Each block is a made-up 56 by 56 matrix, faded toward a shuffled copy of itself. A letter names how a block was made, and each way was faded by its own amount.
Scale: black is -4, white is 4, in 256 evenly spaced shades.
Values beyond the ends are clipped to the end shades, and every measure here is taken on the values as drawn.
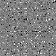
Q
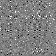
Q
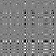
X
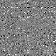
Q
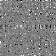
Q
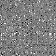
Q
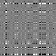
X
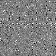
Q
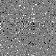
Q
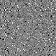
Q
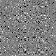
Q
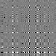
X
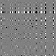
X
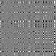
X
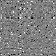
Q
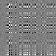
X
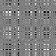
X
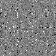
Q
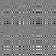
X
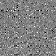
Q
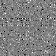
Q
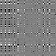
X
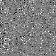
Q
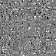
Q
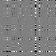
X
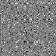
Q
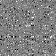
Q
